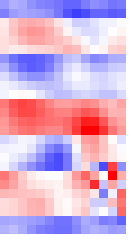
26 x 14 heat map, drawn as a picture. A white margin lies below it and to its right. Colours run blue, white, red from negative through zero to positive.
Roughest part: bottom right. Slope: none. Odd patch: rougher, in the bottom right. Stripes: horizontal, repeating 3 times.
